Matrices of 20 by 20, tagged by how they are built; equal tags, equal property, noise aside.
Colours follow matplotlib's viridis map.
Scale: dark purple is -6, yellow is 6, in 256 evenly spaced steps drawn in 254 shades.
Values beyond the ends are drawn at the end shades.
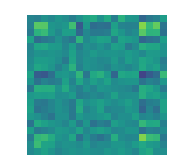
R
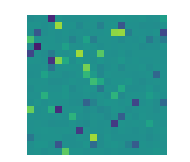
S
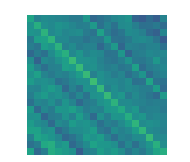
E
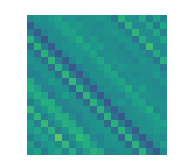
E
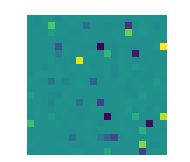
S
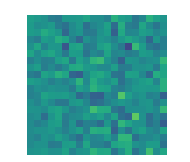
R
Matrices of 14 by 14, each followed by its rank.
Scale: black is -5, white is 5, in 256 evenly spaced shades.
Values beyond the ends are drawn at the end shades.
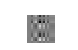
one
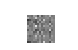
three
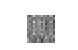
three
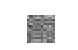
three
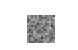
full rank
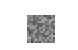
full rank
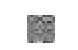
two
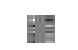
one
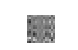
two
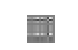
one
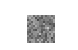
full rank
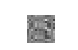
two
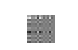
one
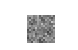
full rank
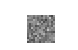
full rank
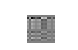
one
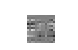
two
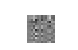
two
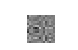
three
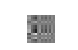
one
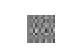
two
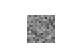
full rank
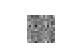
three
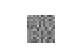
three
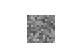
full rank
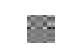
one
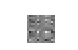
two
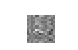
three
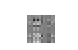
two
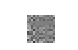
three
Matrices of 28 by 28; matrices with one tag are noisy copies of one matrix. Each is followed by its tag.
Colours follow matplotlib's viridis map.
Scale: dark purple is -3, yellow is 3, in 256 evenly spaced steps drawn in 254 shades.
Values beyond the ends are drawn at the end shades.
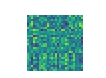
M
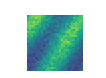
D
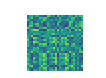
M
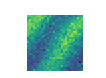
D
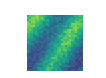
D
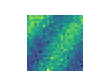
D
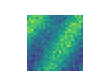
D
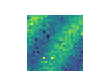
D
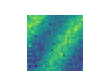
D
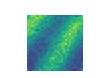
D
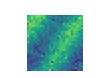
D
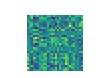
M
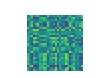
M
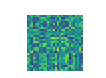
M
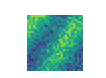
D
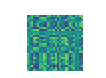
M
